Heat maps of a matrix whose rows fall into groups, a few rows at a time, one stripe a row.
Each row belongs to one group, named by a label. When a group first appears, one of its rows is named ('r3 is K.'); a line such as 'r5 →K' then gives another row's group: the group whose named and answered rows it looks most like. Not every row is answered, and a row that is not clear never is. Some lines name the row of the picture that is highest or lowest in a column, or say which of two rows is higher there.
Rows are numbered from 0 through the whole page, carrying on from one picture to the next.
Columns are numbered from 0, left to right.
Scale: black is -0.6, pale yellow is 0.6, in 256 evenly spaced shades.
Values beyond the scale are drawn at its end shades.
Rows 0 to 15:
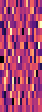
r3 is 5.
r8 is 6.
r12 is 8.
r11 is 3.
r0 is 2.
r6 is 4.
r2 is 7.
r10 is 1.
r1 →8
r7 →8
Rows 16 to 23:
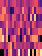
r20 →7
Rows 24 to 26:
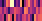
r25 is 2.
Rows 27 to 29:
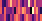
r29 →2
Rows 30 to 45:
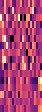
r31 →8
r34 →4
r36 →1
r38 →3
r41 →5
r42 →5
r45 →5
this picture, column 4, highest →41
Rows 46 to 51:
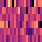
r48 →2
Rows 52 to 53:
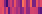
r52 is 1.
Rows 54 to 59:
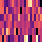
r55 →7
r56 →6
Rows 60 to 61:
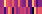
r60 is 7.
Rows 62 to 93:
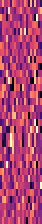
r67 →1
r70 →6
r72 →1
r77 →8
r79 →1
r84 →2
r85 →1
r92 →8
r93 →4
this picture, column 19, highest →73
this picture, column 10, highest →66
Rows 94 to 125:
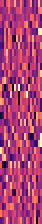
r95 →5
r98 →5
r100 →6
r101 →1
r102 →1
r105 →3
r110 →6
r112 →8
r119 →1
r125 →1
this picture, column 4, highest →114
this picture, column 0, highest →115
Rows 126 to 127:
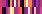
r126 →2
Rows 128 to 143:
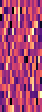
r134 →8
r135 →2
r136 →4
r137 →1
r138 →6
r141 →5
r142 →1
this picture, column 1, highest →133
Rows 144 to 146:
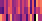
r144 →6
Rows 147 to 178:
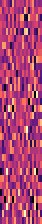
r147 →8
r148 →2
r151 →2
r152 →4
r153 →3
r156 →8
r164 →5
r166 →7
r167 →6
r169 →3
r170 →6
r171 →1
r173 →7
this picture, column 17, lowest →160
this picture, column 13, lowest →149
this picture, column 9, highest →174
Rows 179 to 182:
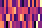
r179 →6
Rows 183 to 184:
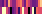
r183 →5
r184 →3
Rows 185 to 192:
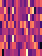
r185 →7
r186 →8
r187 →7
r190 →8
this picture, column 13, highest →192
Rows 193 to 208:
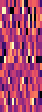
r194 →3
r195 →6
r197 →4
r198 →1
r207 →8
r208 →1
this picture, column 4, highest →204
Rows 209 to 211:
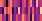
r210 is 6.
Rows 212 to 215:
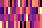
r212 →4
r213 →5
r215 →7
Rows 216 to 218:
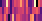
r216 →1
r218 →8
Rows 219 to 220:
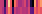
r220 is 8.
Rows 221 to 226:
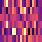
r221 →1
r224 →1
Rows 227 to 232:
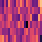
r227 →5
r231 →2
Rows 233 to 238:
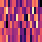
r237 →7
